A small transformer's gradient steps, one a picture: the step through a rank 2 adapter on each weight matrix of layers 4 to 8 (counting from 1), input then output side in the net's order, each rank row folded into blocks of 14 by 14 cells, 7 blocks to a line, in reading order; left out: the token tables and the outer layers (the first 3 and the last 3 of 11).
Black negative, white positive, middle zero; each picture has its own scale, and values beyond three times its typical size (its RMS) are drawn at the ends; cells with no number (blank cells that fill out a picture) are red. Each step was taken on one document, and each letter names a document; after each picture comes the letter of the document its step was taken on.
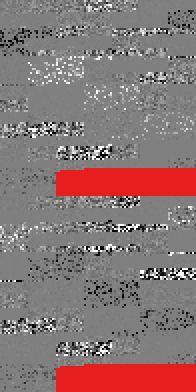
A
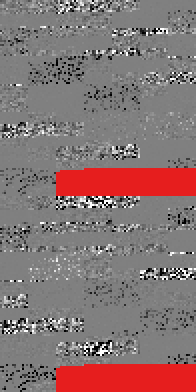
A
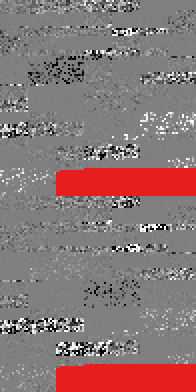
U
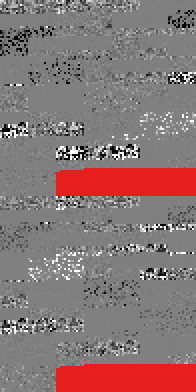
U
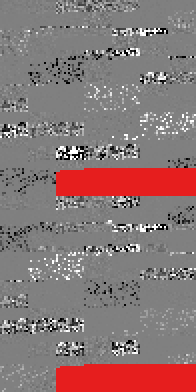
U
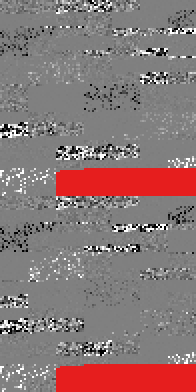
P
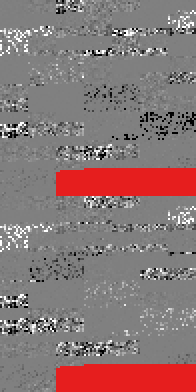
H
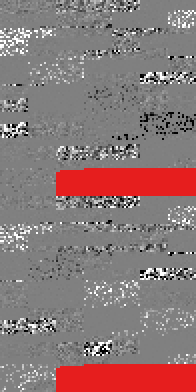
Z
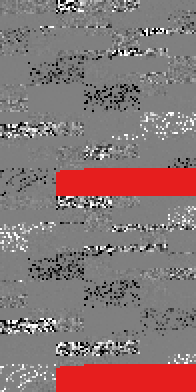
Z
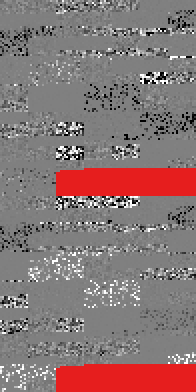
P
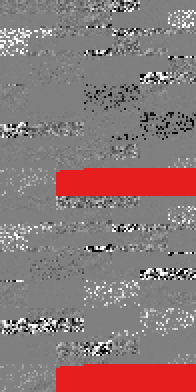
Z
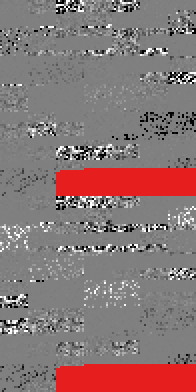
H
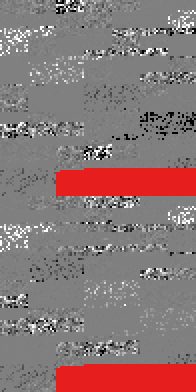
H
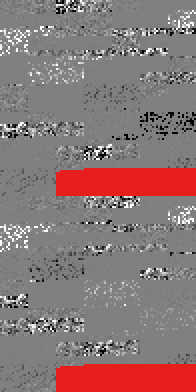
H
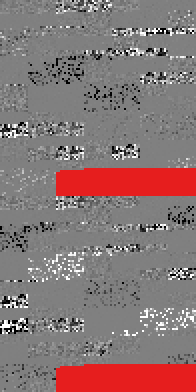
U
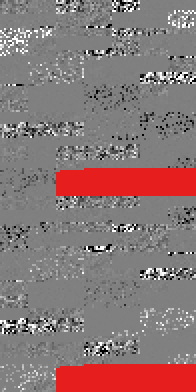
Z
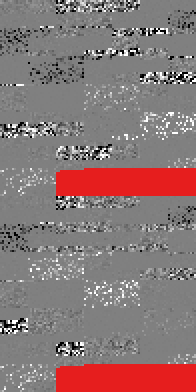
Z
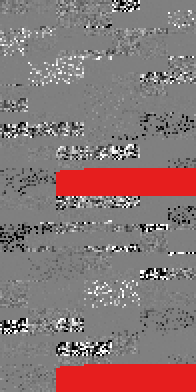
A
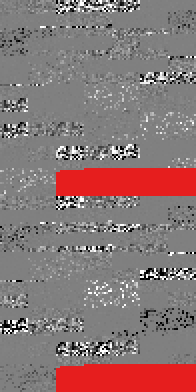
A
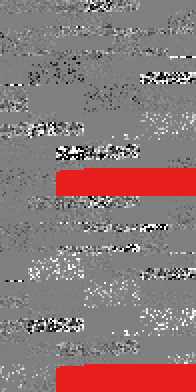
P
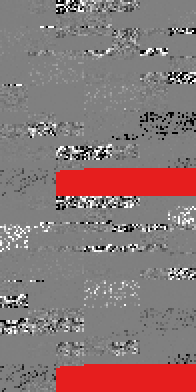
H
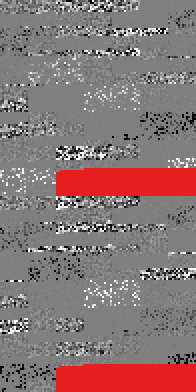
P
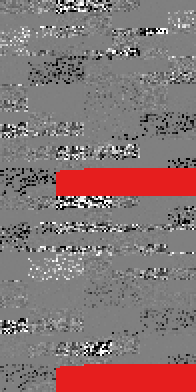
A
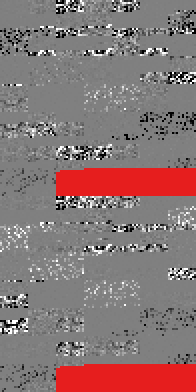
H
